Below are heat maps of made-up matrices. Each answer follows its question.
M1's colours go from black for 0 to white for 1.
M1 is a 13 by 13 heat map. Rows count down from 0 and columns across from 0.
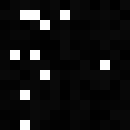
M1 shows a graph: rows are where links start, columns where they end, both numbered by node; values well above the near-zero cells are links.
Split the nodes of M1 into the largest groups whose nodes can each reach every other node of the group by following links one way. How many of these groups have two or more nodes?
0
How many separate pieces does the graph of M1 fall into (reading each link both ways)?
4
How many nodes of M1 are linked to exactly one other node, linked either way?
4
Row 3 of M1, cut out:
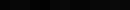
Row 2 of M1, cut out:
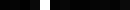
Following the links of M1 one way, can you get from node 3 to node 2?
no
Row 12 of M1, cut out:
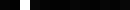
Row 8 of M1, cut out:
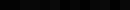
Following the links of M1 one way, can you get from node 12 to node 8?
no
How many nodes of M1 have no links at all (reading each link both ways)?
3
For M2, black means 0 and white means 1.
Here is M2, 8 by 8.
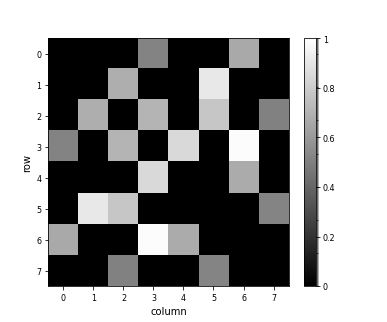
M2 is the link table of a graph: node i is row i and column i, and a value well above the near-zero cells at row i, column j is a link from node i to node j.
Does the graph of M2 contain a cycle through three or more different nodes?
yes
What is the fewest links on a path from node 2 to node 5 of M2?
1
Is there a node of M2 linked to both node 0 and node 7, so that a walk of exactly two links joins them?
no
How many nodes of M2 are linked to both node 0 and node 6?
1
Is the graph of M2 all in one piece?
yes
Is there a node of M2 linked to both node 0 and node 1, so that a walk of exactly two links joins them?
no
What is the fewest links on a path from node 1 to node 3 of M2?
2
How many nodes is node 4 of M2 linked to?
2
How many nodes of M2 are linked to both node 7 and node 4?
0
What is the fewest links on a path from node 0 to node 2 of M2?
2
